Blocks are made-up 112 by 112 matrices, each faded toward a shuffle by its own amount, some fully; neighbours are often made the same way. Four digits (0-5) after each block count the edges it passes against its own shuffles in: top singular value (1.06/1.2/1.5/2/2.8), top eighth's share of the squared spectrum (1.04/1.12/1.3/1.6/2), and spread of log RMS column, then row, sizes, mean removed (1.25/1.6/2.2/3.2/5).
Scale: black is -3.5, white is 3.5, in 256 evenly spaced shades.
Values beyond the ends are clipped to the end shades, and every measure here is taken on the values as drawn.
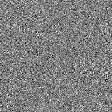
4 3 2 2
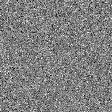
3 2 0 0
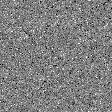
1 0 0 0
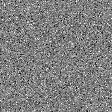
2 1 0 0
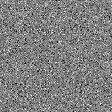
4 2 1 1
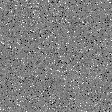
0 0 0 0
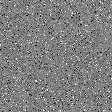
0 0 0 0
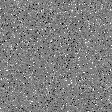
0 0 0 0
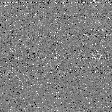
2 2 1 2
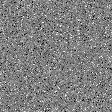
0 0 0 0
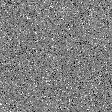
2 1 0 0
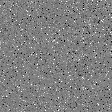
2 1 0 0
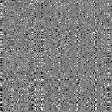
5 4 3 3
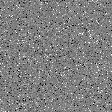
3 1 0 0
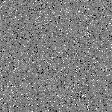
3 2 1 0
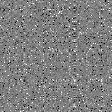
4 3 2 1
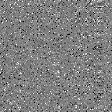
4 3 2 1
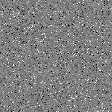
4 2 1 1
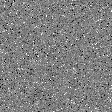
1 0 0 0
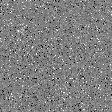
3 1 0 1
